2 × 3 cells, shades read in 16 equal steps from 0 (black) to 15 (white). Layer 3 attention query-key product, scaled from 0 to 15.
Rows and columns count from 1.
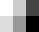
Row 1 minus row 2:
2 3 4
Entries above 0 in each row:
3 2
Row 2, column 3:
0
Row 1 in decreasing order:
15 12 4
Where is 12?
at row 1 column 2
